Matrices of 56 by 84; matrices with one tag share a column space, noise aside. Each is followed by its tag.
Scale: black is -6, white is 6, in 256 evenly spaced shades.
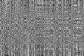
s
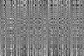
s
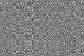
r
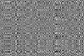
r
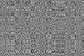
r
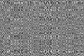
r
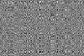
r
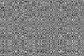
r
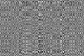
r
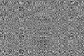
r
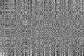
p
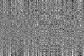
p
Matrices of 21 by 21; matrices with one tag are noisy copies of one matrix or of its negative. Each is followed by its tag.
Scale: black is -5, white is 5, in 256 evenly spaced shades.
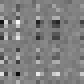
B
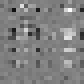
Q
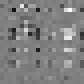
Q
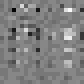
Q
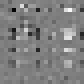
Q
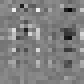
Q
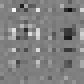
Q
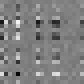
B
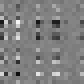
B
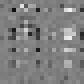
Q
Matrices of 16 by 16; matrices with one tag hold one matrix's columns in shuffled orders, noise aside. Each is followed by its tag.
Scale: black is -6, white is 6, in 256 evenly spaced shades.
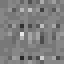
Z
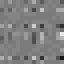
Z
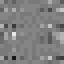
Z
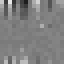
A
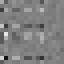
Z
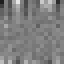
A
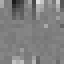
A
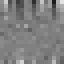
A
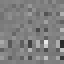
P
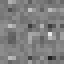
Z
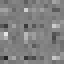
Z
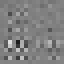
P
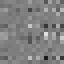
Z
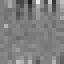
A
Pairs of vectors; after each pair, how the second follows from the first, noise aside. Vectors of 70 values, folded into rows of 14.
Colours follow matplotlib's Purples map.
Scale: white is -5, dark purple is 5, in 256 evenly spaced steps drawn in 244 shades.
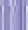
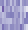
sign-scrambled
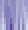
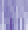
copied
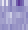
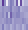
sign-scrambled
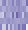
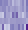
sign-scrambled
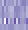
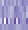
copied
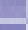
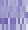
sign-scrambled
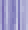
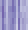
copied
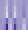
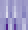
copied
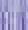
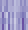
copied
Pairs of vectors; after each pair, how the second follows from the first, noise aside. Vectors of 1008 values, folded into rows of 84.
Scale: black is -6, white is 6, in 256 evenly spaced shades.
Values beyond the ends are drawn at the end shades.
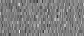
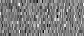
scaled up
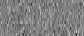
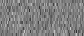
negated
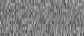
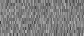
negated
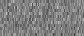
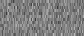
negated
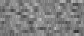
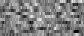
scaled up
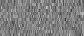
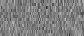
negated
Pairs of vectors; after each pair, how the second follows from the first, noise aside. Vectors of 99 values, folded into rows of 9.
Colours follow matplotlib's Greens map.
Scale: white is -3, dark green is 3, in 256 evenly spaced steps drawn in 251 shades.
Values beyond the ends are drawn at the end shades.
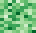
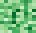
shuffled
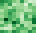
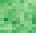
shrunk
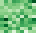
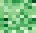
copied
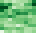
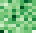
shuffled
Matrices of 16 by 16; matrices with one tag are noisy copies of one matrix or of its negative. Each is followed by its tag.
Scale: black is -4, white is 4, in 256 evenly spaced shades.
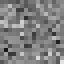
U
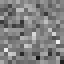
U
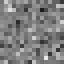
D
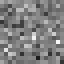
U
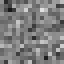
D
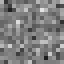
D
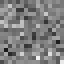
U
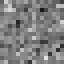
D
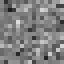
D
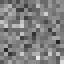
U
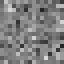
D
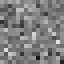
U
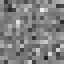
D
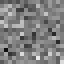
U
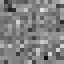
D
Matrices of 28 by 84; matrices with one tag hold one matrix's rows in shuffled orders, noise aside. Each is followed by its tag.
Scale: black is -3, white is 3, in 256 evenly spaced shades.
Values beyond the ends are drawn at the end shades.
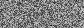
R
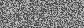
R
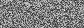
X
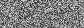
R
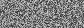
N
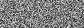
N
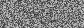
R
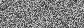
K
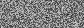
N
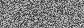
R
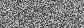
R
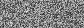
X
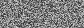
R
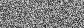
K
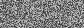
K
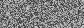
R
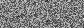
N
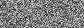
K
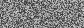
R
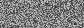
N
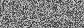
X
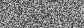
R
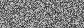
N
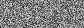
X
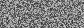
R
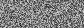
N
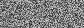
K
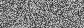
K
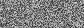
K
